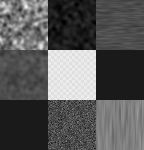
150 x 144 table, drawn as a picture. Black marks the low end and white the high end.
It is made of 3 by 3 panels. Panel 1,1: middling, blotchy, strong in contrast. Panel 1,2: very low, blotchy, faint in contrast. Panel 1,3: low, streaked across, faint in contrast. Panel 2,1: low, blotchy, faint in contrast. Panel 2,2: very high, checkered, faint in contrast. Panel 2,3: very low, flat. Panel 3,1: very low, flat. Panel 3,2: low, fine-grained. Panel 3,3: middling, streaked downward, faint in contrast.
